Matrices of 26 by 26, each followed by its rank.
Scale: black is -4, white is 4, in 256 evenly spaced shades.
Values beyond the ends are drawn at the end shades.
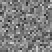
full rank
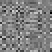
three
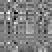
three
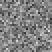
full rank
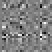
three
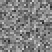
full rank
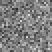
full rank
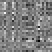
three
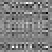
three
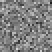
full rank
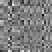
three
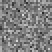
full rank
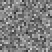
full rank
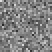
full rank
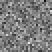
full rank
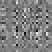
three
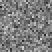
full rank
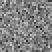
full rank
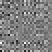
three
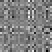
three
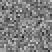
full rank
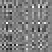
three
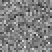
full rank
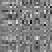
three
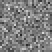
full rank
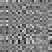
three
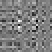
three
